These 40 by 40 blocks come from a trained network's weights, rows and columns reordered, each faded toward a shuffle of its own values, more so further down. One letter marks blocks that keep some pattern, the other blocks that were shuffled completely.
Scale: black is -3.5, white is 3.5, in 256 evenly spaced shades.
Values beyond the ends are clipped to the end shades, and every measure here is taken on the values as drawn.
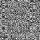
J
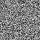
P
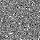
P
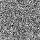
P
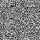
J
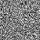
J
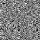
J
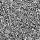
P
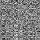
J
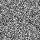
P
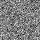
P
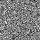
P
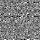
J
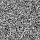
P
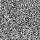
P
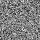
P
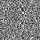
J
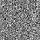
J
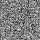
P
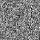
J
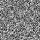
J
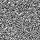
P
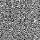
J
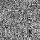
J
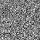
J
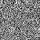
J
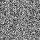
J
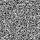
P
